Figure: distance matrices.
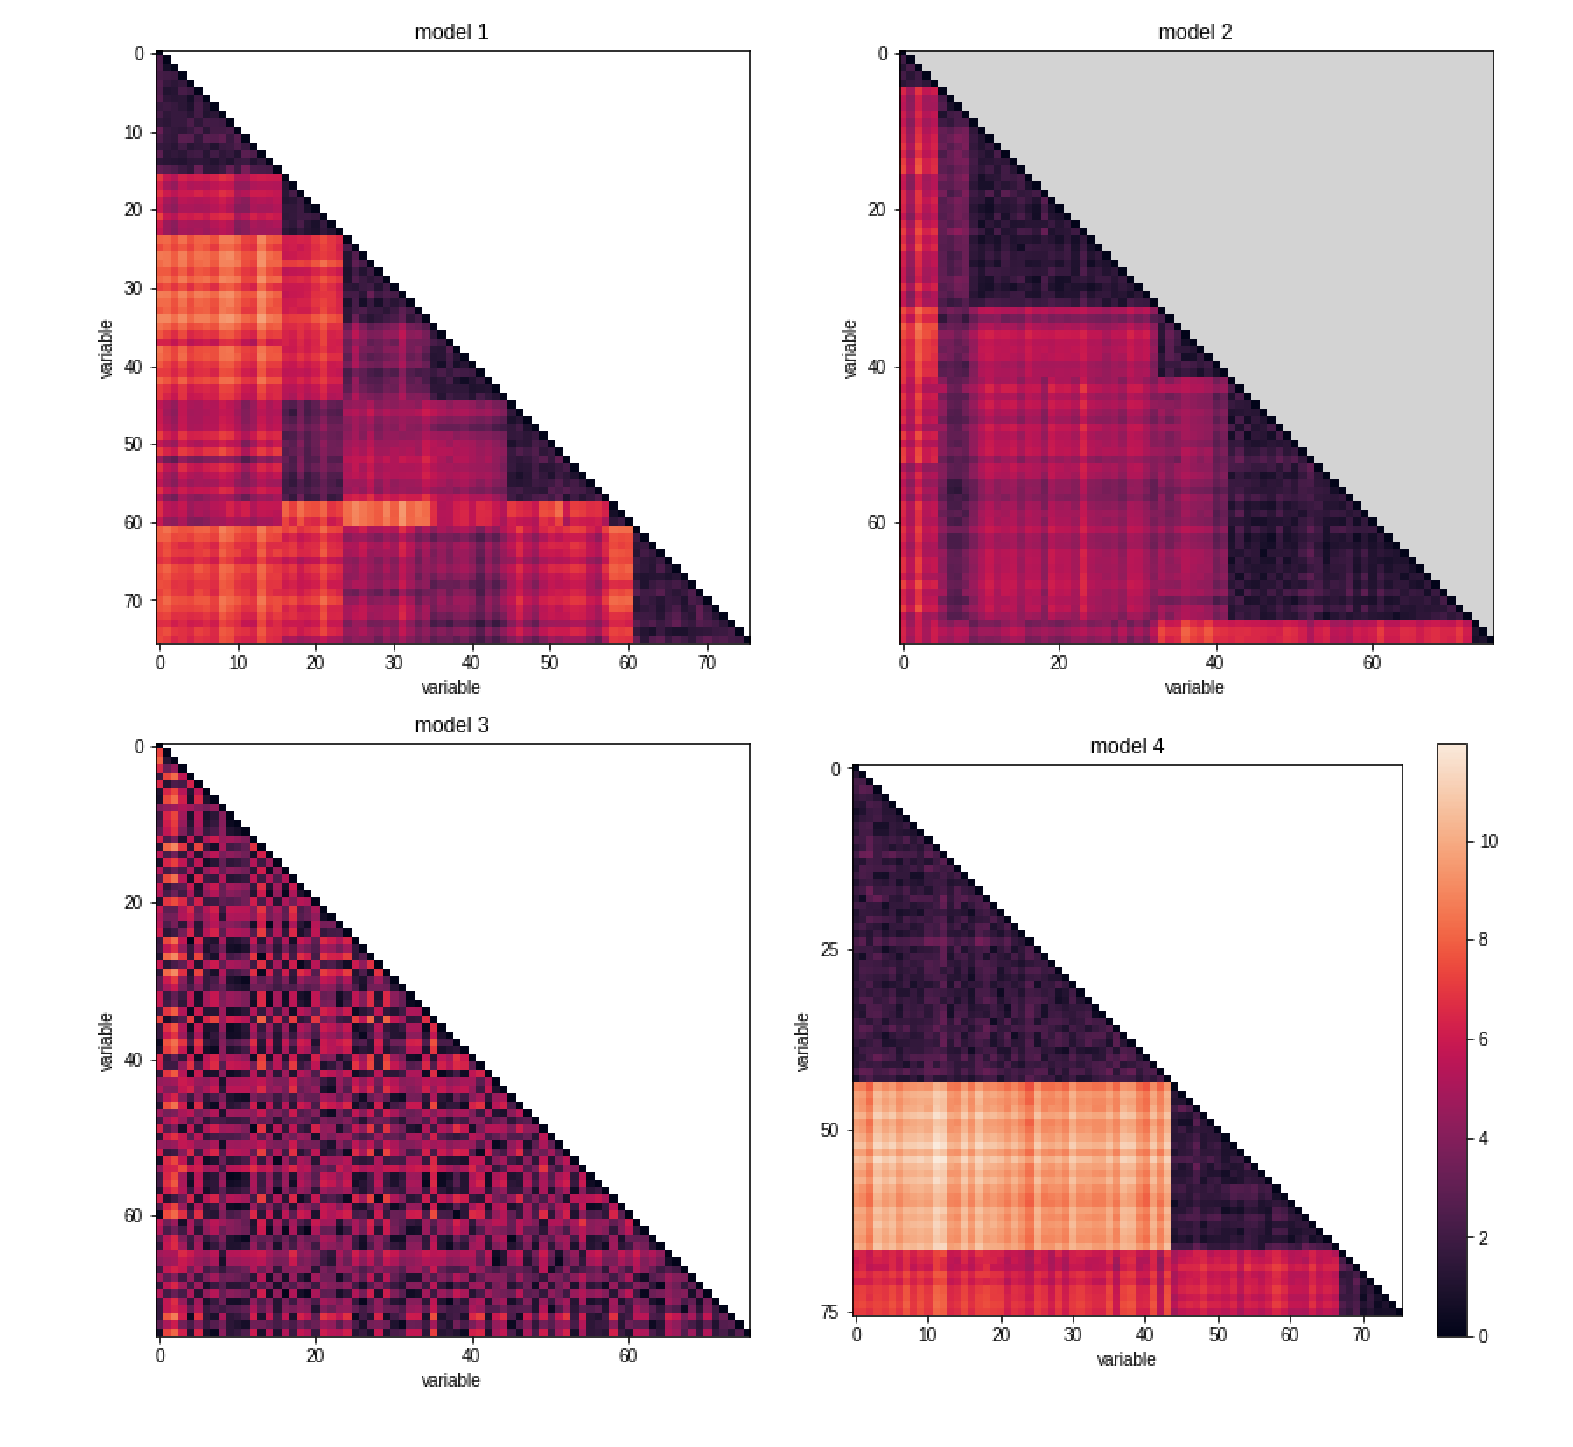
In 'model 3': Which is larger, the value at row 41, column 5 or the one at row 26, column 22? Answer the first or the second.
the second
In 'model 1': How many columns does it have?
76
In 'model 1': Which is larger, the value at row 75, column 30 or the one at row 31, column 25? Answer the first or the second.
the first
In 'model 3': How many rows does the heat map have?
76
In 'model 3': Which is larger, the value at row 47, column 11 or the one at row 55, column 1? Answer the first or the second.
the second
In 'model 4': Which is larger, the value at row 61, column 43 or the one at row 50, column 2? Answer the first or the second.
the first
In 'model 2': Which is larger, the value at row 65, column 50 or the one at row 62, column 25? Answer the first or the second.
the second
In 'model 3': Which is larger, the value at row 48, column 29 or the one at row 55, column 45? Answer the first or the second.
the first
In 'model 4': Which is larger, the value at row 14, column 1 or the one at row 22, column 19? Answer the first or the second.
the first
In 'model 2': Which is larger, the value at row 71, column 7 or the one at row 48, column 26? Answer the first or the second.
the second
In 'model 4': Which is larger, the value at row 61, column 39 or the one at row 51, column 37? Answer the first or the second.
the second
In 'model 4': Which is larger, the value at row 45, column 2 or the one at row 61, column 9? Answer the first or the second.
the second
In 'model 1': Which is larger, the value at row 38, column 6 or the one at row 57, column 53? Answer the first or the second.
the first
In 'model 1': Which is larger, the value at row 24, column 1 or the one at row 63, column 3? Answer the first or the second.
the first
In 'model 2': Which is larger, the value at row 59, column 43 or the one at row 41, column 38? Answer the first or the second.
the first
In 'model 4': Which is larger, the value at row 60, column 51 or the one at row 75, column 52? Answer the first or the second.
the second
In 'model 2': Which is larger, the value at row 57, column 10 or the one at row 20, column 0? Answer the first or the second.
the second
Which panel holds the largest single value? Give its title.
model 4
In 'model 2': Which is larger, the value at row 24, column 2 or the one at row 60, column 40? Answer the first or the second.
the first
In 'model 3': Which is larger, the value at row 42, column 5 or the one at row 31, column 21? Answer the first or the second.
the first
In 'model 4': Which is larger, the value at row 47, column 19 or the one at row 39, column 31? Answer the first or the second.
the first
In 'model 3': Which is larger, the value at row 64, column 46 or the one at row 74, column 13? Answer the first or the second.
the second
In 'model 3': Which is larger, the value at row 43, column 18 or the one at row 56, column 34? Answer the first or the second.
the first
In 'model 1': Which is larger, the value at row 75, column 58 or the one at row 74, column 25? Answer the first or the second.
the first
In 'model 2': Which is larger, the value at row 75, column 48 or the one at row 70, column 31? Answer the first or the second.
the first
